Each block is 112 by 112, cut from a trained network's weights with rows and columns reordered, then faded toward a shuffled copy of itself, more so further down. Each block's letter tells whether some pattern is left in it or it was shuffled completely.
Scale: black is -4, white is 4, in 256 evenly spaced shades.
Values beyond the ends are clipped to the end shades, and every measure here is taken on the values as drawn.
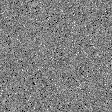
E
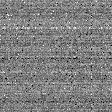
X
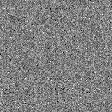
X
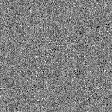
X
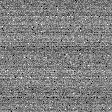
X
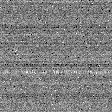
X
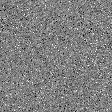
E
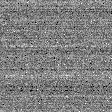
X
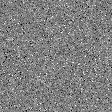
E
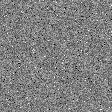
E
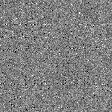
X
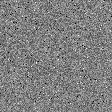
E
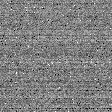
X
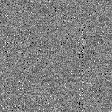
X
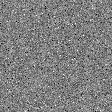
E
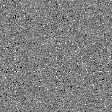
X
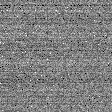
X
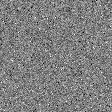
E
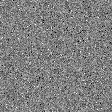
X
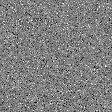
E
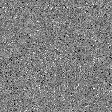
X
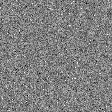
X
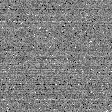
X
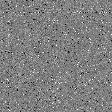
X
